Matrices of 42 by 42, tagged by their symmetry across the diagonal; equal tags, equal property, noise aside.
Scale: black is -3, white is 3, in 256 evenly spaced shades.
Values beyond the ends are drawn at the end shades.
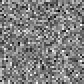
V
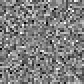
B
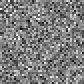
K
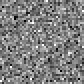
V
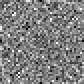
K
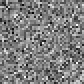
K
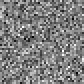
V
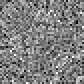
K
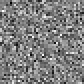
B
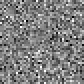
B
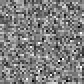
B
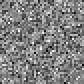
K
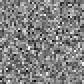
V
